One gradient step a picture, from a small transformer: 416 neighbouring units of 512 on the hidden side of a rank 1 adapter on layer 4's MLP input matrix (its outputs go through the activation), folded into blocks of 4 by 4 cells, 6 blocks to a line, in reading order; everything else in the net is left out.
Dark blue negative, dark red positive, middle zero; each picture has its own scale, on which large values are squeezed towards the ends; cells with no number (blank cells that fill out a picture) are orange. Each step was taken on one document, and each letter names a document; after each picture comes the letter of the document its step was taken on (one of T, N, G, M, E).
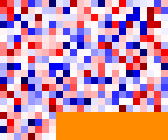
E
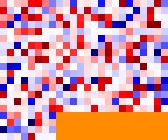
E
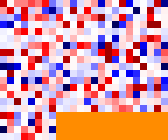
E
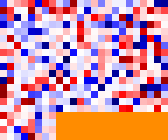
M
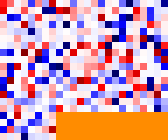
M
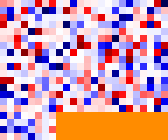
M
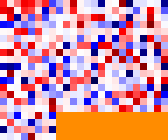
E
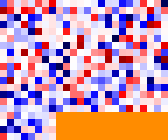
M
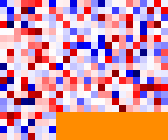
E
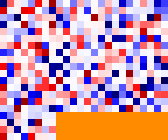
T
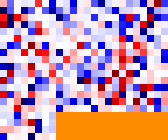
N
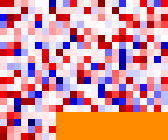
N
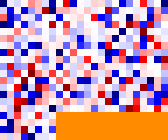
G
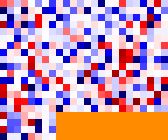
N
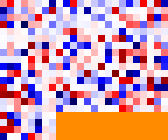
N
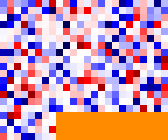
M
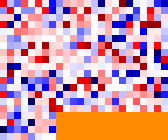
E
